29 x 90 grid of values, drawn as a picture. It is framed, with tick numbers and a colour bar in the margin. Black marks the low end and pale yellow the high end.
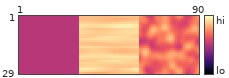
The table splits into one row of 3 panels. Panel 1,1: middling, flat. Panel 1,2: very high, streaked across, faint in contrast. Panel 1,3: high, blotchy.
